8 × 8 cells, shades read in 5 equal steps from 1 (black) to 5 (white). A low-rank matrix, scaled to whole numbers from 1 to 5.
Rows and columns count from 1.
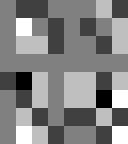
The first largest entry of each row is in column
7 2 2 1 3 8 2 2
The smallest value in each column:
2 1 2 2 2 2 1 2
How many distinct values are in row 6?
5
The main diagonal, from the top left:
3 5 4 3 4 4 4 5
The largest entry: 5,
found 4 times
